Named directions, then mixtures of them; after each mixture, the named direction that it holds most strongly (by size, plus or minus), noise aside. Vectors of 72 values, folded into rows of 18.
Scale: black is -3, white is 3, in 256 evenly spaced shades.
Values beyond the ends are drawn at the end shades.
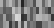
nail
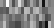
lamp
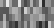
lamp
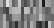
lamp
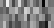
lamp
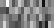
lamp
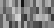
nail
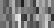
nail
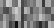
nail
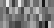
lamp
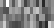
lamp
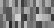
nail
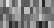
lamp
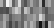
lamp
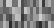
nail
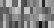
lamp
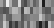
lamp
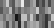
nail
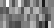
lamp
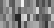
nail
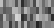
nail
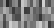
nail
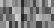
nail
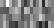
lamp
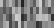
nail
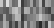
nail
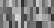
nail
